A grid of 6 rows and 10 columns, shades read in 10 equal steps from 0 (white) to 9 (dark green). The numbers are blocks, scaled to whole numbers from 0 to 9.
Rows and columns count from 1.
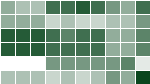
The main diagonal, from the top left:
4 4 8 7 5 2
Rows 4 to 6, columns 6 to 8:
7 7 4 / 5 5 5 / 2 3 5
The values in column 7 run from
2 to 7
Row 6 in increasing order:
2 2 3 3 3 3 3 4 5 9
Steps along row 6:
same same down up down up up down up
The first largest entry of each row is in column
6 10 1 1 9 10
